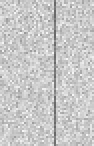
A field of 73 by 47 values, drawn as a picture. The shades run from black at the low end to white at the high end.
Odd lines: column 28. Histogram: skewed, a long tail of low values. Slope: none. Average level on the scale: 80%.
